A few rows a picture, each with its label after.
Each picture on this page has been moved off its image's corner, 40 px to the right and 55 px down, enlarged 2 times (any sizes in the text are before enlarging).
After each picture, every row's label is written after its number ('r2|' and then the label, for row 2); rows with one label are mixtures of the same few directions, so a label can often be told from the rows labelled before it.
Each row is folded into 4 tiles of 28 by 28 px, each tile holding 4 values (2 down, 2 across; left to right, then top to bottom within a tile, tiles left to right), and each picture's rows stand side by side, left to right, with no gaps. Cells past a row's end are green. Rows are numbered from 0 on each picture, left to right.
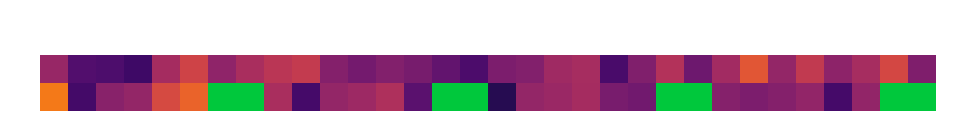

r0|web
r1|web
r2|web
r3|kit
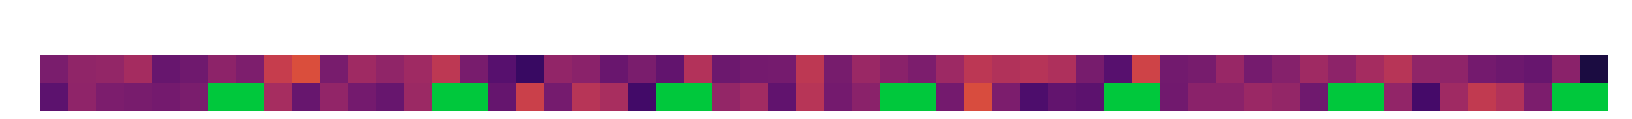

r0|web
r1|kit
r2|kit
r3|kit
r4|web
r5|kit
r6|web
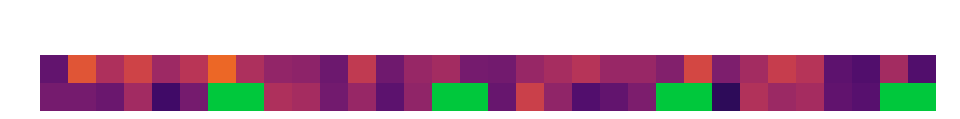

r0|kit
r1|kit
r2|web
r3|web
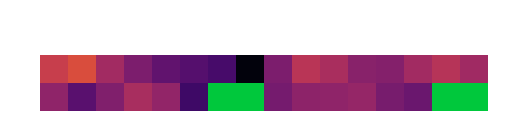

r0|web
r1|kit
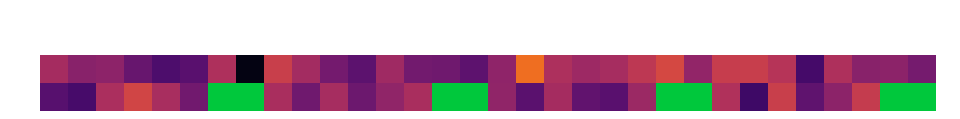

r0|web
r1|kit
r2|kit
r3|kit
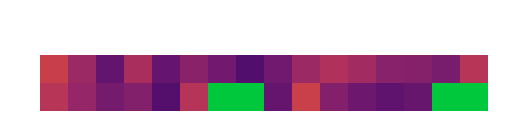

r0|kit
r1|web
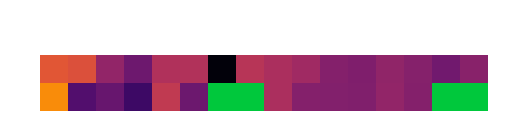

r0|web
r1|web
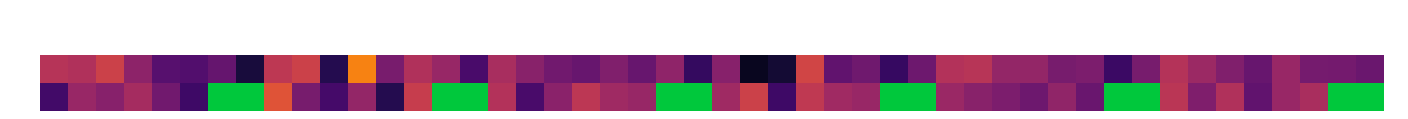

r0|web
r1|kit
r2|web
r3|kit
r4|web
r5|kit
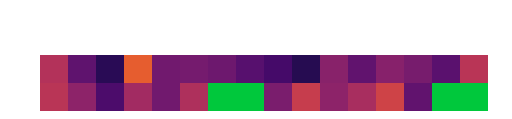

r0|kit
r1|kit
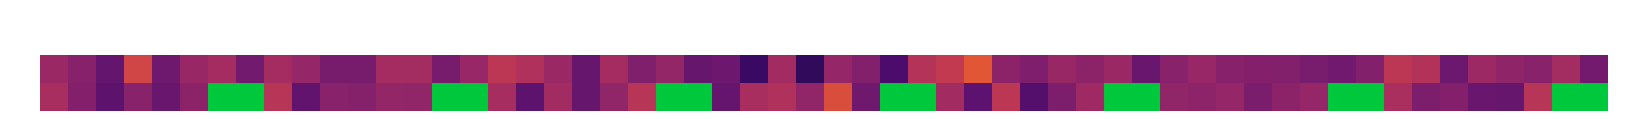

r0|kit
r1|web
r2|kit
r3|kit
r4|kit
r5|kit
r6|kit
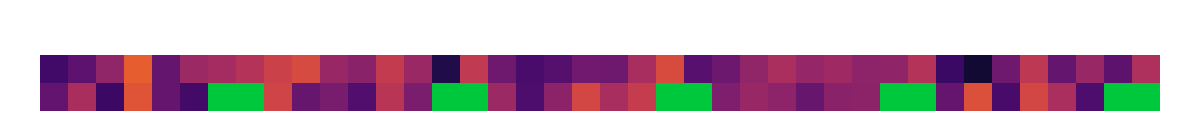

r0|kit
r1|web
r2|web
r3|web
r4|kit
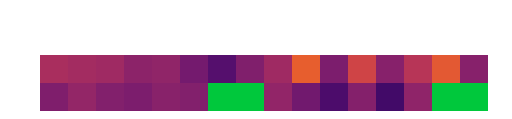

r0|web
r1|kit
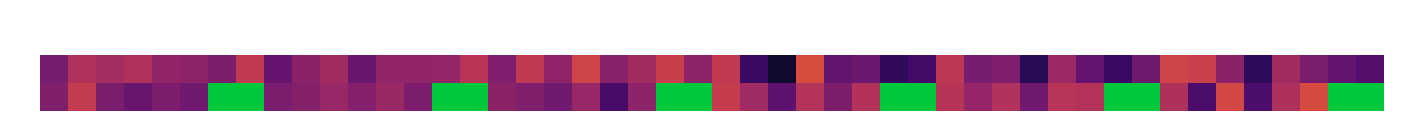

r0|web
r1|kit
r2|kit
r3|kit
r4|kit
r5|kit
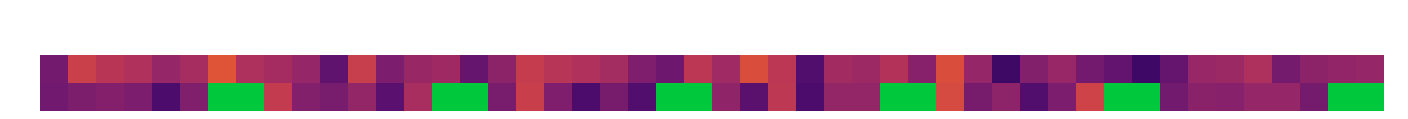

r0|kit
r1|kit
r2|web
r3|kit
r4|kit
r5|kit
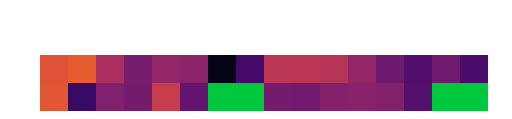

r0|web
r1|web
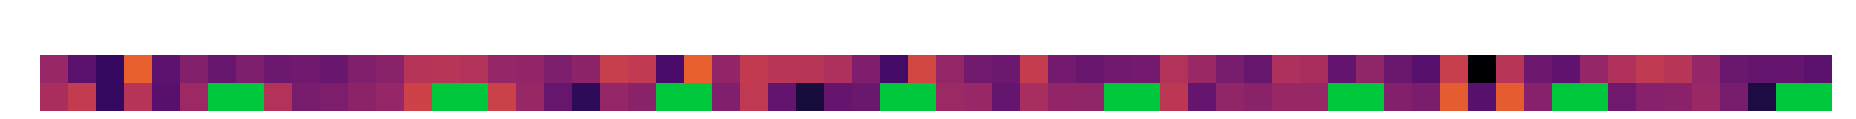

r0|kit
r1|web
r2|web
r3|web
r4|kit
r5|web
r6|kit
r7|web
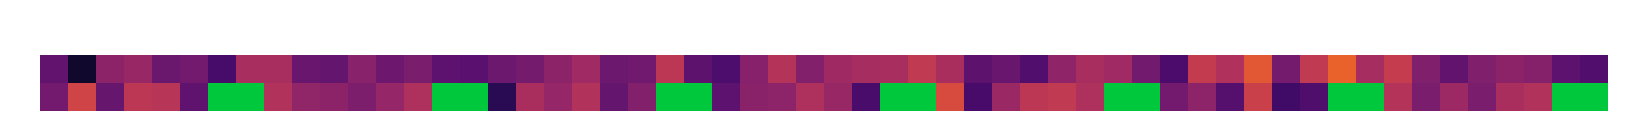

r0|kit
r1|kit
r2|web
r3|kit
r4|web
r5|kit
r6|kit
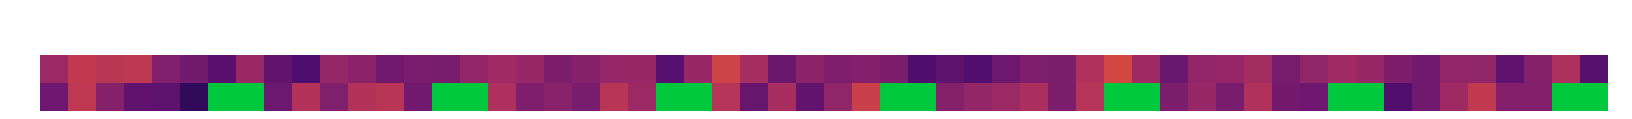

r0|web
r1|kit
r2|web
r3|kit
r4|web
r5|kit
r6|web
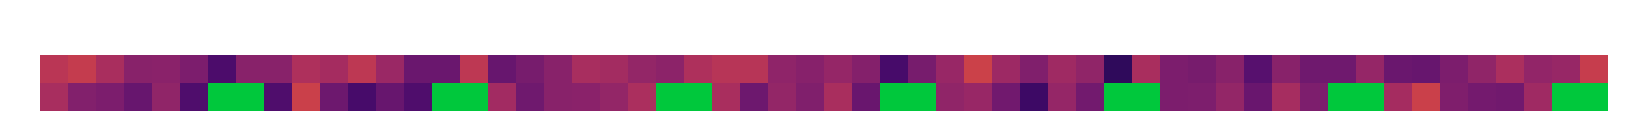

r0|web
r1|web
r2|web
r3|web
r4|web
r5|kit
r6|web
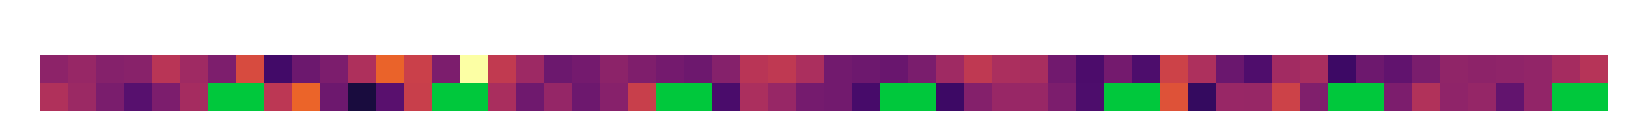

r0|web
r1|web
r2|kit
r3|web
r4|web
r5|web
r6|web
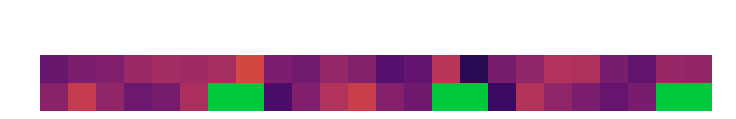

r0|web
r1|web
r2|web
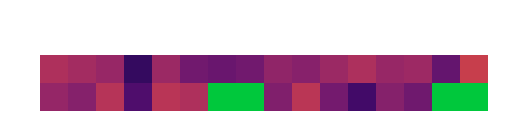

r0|kit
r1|web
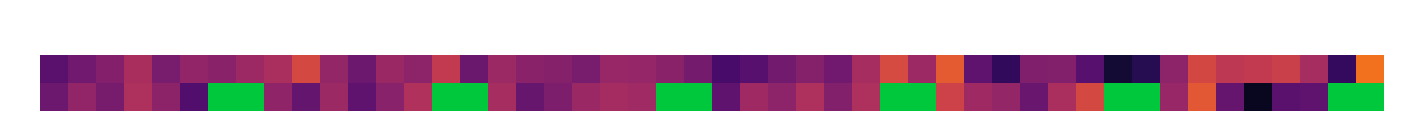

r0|kit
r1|kit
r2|web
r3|web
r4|kit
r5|web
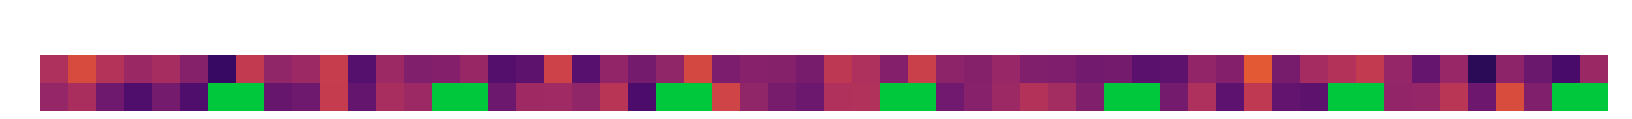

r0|web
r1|kit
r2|kit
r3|web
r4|web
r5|kit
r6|kit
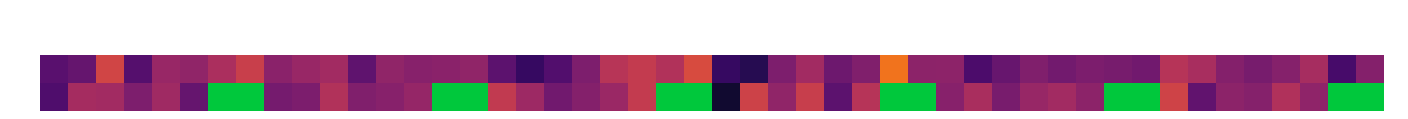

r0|kit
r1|kit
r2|web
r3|web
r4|kit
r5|web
